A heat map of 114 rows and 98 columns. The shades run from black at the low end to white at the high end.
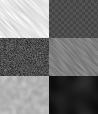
It is made of 3 by 2 panels. Panel 1,1: very high, slanting down to the right, faint in contrast. Panel 1,2: low, checkered, faint in contrast. Panel 2,1: low, fine-grained. Panel 2,2: middling, slanting down to the right, faint in contrast. Panel 3,1: high, blotchy, faint in contrast. Panel 3,2: very low, smooth, faint in contrast.
